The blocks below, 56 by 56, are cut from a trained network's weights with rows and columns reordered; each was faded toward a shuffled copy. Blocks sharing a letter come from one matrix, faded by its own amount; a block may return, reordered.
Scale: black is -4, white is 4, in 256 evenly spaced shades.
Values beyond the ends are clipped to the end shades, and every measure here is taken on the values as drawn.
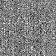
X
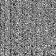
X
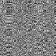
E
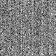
X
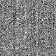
X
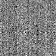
X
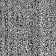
X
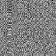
E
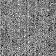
X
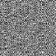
E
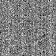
X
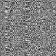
E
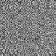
E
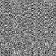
E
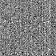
X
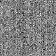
X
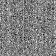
X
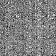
X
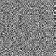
E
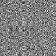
E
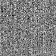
X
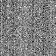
X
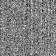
X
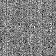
X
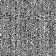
X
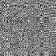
E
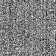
X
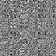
E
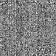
X
